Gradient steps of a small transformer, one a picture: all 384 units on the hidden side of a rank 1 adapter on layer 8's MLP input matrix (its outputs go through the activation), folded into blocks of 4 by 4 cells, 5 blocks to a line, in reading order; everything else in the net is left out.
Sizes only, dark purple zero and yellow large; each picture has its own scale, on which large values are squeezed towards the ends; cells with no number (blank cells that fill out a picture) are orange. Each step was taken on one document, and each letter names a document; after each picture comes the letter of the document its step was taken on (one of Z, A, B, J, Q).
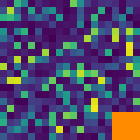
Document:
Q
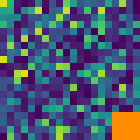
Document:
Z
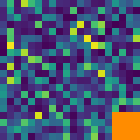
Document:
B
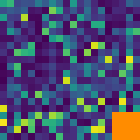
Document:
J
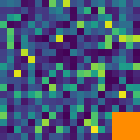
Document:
Z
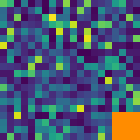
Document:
Z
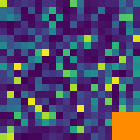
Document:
Q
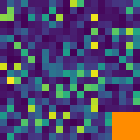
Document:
Q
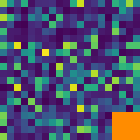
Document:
Q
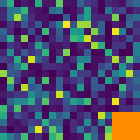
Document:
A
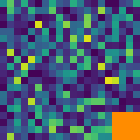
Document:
A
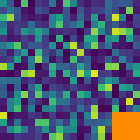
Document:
Z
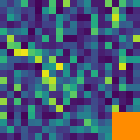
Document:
Z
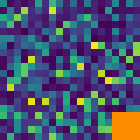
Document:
A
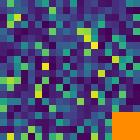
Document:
B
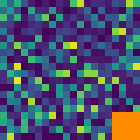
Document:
Q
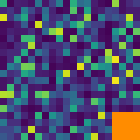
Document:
A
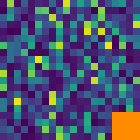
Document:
Z
